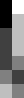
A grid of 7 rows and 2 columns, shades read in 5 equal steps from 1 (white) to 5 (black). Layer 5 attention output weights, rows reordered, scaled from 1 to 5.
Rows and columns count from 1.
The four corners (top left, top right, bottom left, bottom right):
5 1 2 3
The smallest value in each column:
2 1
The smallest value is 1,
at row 1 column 2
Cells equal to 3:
3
